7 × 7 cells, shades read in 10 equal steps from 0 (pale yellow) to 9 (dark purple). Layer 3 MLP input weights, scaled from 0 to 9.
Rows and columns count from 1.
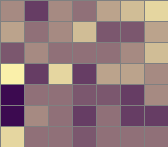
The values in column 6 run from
2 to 7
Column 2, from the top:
7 5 4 7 5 4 5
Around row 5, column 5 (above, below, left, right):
3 5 6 7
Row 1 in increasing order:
1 2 3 4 4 5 7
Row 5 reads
9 5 5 6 6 7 4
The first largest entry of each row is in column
2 5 1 2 1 1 4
